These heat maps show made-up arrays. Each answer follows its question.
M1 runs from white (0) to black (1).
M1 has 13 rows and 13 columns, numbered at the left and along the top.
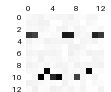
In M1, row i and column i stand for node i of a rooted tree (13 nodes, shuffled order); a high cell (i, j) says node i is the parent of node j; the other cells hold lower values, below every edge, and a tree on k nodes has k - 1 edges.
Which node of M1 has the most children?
3
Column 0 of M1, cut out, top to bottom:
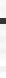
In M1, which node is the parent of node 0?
3
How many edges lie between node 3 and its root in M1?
1
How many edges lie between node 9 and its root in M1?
0
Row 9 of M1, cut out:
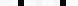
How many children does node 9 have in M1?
2
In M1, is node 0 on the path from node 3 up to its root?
no
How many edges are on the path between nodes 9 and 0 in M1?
2
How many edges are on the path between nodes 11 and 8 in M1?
4
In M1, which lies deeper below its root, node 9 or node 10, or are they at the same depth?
node 10
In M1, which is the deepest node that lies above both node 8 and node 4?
10
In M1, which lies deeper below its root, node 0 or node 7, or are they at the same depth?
the same depth
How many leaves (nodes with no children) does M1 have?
10
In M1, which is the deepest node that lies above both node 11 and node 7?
3
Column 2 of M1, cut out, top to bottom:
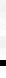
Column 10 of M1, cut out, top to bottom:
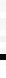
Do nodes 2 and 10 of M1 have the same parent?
no
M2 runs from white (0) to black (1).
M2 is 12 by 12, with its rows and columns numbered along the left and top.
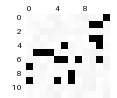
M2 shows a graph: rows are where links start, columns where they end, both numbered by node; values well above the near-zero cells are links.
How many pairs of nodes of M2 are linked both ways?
0
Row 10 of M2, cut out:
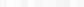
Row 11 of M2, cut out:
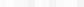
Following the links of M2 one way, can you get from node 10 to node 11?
no
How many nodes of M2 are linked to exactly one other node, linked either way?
3
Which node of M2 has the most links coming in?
node 10
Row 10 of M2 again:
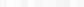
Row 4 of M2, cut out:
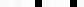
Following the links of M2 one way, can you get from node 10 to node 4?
no
